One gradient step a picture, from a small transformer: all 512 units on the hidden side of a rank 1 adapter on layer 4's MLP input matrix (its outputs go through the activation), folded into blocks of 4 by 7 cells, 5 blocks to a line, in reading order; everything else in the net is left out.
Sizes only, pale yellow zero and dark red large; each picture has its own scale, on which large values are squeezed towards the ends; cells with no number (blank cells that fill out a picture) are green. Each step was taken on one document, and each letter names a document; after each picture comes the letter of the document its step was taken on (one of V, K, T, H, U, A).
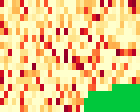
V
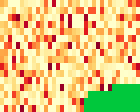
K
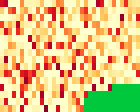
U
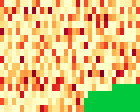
V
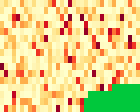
K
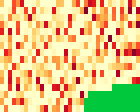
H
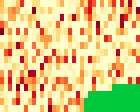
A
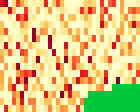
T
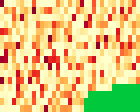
A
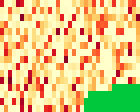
V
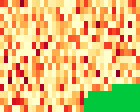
H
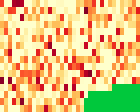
V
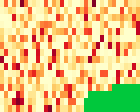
T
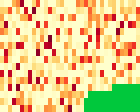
V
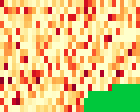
A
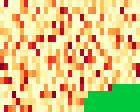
K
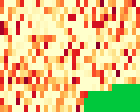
U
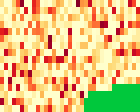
H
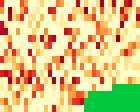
U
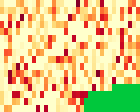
U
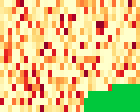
V
